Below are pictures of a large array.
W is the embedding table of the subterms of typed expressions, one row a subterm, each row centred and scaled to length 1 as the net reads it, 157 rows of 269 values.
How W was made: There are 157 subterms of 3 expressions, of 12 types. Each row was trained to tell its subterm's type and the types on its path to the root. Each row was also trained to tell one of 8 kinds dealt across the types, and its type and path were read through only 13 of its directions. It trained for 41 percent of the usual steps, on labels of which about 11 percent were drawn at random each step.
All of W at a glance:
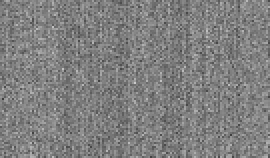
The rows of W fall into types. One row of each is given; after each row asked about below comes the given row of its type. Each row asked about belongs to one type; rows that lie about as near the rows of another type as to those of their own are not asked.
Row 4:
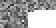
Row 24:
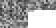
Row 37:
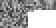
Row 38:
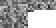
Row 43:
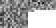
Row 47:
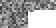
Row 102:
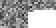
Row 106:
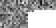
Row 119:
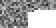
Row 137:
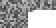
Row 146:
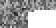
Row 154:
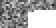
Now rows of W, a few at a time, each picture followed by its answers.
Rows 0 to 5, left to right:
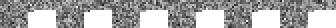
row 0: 102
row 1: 119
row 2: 154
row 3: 146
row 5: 37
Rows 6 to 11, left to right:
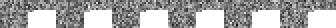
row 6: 47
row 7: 4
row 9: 37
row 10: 154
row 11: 106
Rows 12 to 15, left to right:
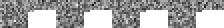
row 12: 4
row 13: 37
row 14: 137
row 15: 146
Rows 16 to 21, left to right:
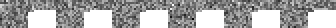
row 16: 146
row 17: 106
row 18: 47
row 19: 24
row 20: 102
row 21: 43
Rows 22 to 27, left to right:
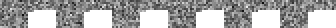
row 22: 102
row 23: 38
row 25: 4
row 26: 102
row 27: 37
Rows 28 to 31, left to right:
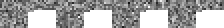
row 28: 137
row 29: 137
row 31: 47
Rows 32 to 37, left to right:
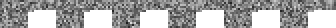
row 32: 154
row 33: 137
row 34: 154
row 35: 137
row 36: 154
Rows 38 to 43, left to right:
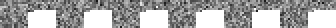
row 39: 43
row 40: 102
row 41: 37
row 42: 119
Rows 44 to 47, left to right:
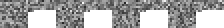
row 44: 4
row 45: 146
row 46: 137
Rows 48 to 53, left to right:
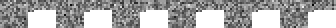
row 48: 4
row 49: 106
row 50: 146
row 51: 137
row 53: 47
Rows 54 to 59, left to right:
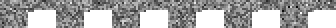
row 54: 43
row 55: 119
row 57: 137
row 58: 43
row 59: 38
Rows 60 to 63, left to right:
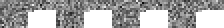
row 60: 154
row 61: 47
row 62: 154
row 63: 4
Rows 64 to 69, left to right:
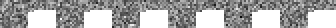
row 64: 37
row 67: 119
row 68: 106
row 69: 47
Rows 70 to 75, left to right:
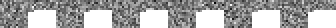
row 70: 47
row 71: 24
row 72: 43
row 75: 24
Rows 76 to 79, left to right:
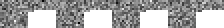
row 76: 37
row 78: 119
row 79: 146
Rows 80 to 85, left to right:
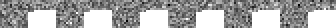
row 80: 146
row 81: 43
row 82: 119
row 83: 137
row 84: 4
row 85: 38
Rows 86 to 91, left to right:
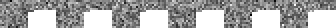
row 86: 119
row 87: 43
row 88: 47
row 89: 137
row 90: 38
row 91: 24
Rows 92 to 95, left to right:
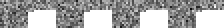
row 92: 154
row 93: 154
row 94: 119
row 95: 4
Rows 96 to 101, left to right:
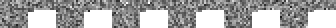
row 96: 43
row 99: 137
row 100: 4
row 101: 43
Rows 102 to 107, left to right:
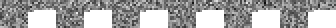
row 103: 154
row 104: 154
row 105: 4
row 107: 137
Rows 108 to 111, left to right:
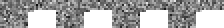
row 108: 24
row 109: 43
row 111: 47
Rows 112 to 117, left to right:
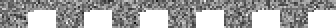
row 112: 24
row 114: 43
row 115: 4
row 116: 146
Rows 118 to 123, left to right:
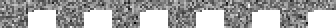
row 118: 37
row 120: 38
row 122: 43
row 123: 24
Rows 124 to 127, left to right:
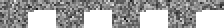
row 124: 47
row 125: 37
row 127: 137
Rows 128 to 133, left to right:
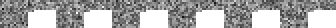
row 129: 38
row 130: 37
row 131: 47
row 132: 24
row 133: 24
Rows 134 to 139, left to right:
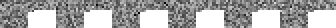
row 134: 4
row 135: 106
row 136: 38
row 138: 43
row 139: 47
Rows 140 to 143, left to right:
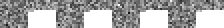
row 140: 4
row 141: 106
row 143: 37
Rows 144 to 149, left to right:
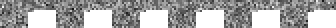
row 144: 38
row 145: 119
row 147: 154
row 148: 4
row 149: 146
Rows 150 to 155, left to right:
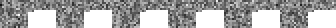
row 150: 154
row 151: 47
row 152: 47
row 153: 24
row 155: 119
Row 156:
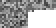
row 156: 154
